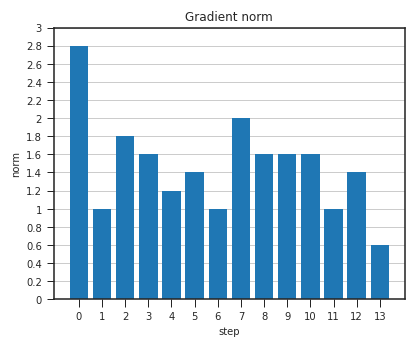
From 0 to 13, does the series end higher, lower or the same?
lower
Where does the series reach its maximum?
0
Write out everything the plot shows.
Title: Gradient norm
x-axis: step, ticks 0 1 2 3 4 5 6 7 8 9 10 11 12 13
y-axis: norm, ticks 0 0.2 0.4 0.6 0.8 1 1.2 1.4 1.6 1.8 2 2.2 2.4 2.6 2.8 3
Values:
2.8 1 1.8 1.6 1.2 1.4 1 2 1.6 1.6 1.6 1 1.4 0.6
